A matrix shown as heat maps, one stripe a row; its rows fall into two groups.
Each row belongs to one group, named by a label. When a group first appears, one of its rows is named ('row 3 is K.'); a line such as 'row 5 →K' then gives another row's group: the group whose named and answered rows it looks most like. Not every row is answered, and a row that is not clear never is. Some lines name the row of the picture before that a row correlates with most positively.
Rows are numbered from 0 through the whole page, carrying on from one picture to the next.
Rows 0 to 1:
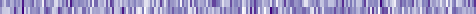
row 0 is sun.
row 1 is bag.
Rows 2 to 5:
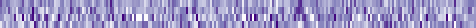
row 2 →sun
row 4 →bag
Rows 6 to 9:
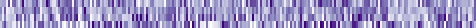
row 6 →bag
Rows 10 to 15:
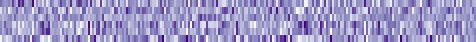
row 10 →sun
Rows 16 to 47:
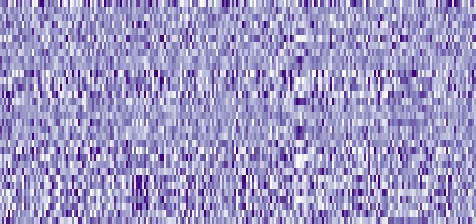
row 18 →sun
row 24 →sun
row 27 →sun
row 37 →bag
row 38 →sun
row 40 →bag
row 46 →bag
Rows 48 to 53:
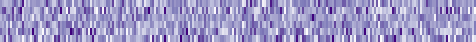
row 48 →bag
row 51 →bag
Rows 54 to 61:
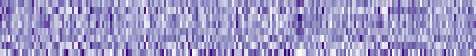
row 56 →sun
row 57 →sun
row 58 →sun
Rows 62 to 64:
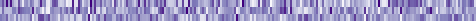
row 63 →sun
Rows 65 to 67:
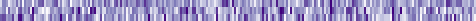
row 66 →sun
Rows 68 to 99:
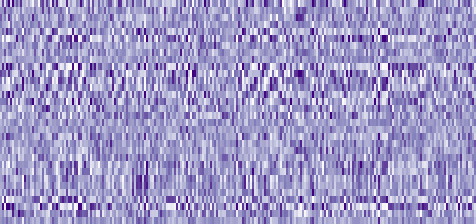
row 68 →bag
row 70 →sun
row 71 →bag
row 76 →bag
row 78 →sun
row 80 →bag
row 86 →sun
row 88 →sun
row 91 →bag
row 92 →bag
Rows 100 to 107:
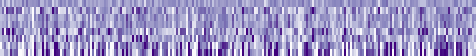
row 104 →bag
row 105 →bag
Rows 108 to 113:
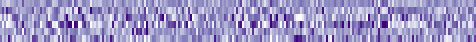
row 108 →bag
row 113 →sun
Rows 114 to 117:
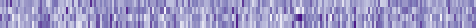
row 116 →sun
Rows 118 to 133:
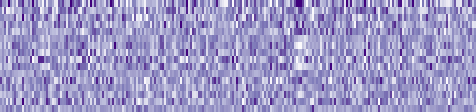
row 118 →sun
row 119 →bag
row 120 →bag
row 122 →sun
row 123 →sun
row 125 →sun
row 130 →bag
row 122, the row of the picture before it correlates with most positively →116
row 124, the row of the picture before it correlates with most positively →115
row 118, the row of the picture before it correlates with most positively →116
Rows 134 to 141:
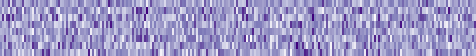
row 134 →bag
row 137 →sun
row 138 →bag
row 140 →sun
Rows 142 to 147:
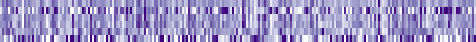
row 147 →sun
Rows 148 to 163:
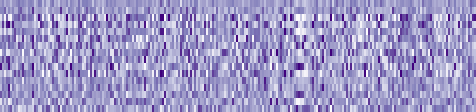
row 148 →sun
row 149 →sun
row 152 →sun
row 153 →bag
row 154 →sun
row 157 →sun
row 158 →sun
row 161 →sun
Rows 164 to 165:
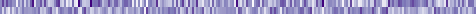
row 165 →bag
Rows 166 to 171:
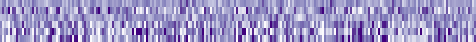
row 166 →sun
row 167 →bag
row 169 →bag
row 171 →bag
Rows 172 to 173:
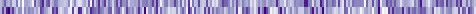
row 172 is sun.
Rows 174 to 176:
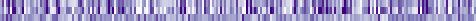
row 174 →bag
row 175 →bag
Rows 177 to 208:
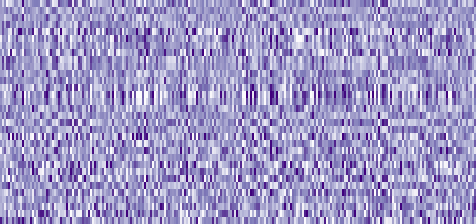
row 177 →bag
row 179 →bag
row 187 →bag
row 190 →bag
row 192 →sun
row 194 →bag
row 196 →bag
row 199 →bag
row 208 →sun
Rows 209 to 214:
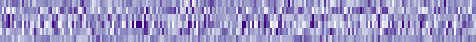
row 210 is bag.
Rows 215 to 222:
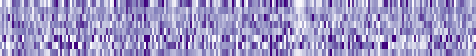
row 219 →sun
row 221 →bag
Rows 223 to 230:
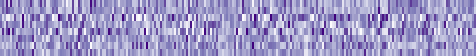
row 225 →bag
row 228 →sun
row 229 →bag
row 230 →sun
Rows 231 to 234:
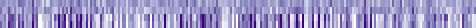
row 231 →sun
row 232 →sun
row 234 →sun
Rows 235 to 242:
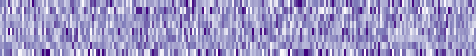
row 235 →sun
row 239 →bag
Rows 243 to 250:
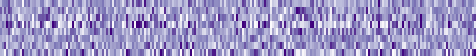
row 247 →sun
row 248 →bag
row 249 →sun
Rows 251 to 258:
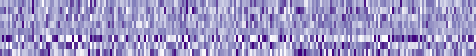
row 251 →sun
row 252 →sun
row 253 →bag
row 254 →bag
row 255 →sun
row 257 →bag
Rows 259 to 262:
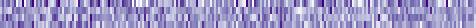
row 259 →bag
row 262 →sun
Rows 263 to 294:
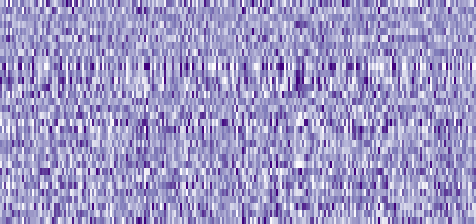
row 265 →bag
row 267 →bag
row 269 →bag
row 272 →sun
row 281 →bag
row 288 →bag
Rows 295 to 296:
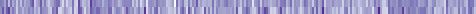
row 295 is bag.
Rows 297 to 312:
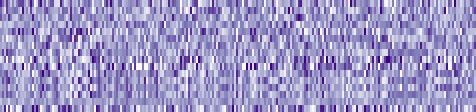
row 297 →sun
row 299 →sun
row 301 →sun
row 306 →bag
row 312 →bag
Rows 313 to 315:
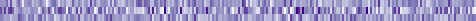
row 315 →sun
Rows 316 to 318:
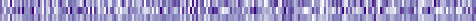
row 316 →bag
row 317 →sun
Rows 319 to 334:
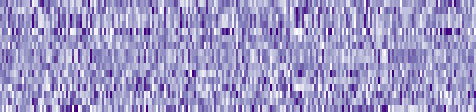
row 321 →sun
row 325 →bag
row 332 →sun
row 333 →sun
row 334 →bag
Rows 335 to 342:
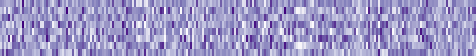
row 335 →bag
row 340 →bag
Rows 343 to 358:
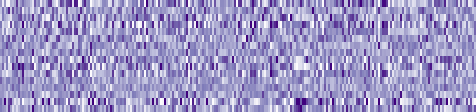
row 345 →sun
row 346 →bag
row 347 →bag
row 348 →bag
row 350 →sun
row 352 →sun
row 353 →bag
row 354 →sun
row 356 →sun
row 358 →sun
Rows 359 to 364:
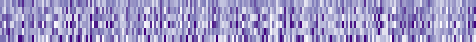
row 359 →sun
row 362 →sun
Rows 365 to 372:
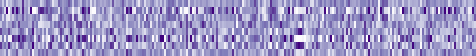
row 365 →bag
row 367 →bag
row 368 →sun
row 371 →sun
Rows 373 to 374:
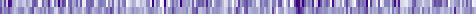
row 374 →sun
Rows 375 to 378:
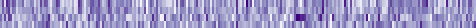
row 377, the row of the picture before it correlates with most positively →373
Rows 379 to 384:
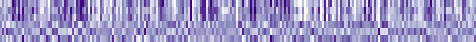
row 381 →sun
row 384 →bag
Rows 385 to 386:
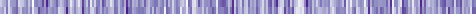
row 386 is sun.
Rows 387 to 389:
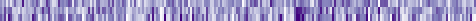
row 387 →bag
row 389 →sun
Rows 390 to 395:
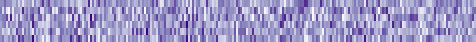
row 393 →sun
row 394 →bag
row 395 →sun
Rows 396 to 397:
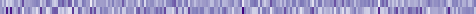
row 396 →bag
